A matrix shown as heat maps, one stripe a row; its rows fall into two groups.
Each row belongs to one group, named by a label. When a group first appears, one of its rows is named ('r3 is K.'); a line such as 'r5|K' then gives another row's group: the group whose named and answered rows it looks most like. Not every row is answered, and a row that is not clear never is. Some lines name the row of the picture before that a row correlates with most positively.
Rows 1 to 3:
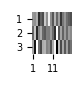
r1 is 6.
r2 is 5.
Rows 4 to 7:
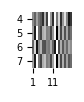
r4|6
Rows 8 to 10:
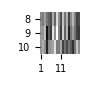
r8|6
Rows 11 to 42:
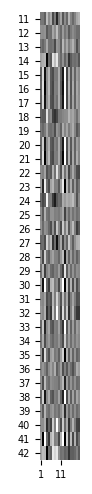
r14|6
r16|5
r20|5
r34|5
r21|5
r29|5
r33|5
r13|6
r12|6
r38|5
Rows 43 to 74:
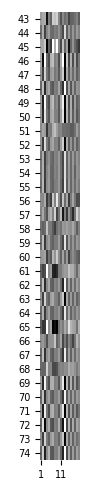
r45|6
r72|5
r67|5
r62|5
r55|5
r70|5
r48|5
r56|6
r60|6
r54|5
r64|5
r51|6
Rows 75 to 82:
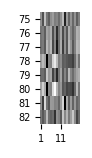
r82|6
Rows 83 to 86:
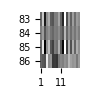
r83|5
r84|5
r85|5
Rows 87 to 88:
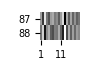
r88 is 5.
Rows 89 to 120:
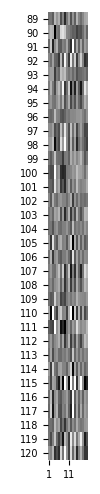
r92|6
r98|6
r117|5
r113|5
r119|6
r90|6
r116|5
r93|6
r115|6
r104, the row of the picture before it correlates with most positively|88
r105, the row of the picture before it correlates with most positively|87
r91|5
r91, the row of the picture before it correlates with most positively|88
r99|6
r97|6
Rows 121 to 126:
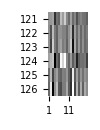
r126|5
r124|6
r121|6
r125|5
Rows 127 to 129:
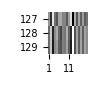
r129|5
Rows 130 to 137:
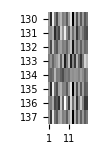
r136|6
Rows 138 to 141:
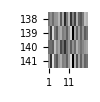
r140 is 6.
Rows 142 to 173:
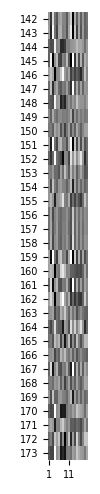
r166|6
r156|5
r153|6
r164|6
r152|6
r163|6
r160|6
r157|5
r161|5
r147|5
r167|5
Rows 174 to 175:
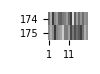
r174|5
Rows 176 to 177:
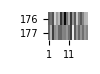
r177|5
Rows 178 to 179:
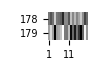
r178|6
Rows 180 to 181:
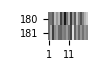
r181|5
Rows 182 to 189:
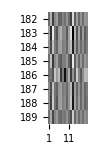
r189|5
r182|5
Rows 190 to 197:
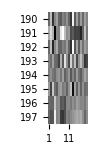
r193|6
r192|5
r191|6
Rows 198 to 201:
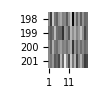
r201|6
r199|6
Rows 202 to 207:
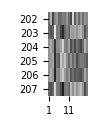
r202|5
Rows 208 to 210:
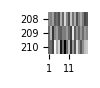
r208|6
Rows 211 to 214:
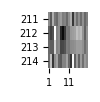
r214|5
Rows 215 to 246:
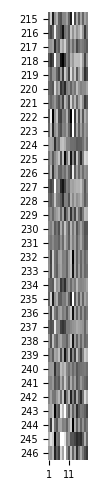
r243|6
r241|6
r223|5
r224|6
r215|5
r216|6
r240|6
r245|6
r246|6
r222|5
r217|6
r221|6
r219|6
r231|6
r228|6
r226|5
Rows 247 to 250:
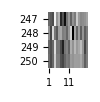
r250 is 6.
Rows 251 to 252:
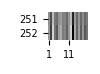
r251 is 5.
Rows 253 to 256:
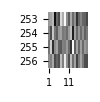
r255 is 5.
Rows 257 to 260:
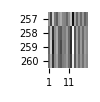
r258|5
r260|5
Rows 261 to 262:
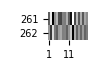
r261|5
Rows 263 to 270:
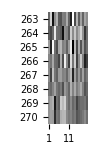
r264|6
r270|6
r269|6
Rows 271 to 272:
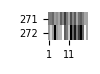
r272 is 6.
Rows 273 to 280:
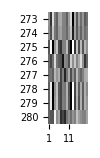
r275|5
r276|6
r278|5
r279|5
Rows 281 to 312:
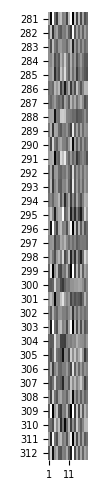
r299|5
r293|5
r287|6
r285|6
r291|6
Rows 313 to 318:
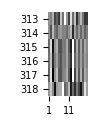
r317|5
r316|5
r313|6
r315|5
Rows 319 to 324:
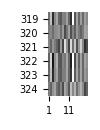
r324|6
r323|5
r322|5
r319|5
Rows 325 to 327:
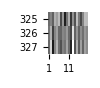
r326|5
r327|5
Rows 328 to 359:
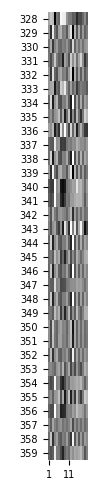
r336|6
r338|5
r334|5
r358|5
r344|5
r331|6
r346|5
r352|5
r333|6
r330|5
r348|5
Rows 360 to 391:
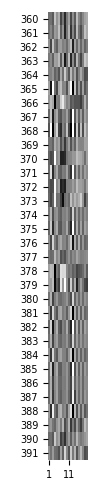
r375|5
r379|6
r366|6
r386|5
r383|5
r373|6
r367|5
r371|5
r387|5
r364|6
